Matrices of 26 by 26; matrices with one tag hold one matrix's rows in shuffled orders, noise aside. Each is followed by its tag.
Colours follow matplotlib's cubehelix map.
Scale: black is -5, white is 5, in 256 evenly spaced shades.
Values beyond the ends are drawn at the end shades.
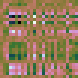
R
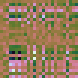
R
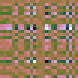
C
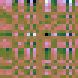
C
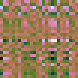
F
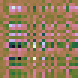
R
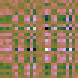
C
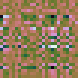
F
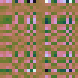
C
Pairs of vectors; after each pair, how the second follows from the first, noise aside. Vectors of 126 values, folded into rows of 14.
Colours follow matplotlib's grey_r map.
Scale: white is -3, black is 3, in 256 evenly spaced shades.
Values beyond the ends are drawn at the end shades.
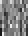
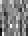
copied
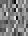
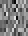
copied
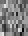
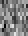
wrapped around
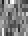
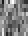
copied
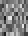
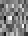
copied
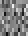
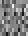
copied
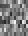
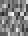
wrapped around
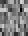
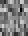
copied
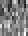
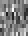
wrapped around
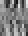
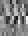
wrapped around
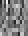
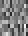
wrapped around
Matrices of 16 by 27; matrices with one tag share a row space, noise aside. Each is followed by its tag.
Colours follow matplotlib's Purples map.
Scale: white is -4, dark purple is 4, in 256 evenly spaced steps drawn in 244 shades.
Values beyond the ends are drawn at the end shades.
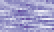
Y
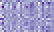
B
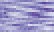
Y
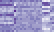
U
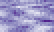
Y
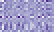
B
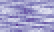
Y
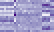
U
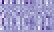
B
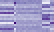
U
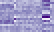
U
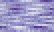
Y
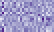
B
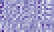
B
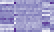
U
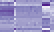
U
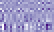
B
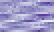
Y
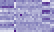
U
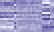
U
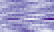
Y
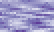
Y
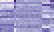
U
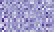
B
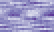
Y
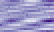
Y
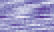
Y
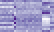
U
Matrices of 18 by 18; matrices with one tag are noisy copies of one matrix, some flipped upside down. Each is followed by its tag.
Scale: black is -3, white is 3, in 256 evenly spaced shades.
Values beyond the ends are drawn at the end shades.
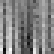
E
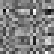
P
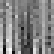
E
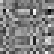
P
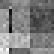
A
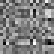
P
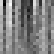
E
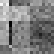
A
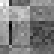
A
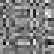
P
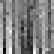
E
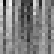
E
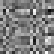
P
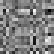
P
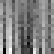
E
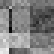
A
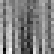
E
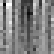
E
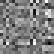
P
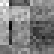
A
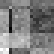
A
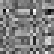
P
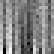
E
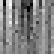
E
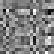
P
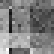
A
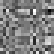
P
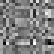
P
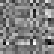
P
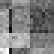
A
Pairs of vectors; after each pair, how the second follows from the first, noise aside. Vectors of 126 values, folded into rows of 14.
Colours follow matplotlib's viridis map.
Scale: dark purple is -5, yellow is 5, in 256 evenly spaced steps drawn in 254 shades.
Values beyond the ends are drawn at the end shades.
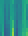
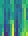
scaled up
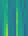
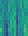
negated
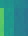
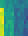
scaled up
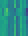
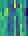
scaled up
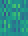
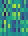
scaled up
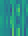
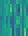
negated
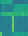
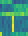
scaled up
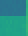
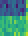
scaled up
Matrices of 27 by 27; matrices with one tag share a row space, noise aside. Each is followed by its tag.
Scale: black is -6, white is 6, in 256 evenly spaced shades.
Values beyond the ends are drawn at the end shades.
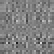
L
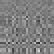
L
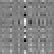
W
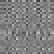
L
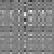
W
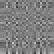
L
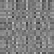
L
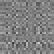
L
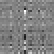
W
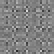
L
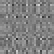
L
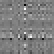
W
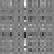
W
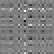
W
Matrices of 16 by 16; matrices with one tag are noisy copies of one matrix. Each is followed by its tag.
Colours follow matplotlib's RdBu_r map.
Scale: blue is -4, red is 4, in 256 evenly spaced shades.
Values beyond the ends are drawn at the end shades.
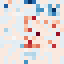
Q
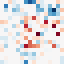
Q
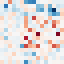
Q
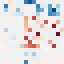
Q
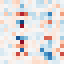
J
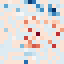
Q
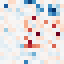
Q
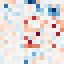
Q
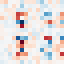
J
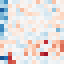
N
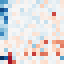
N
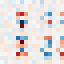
J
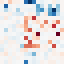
Q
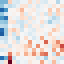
N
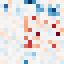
Q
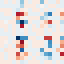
J
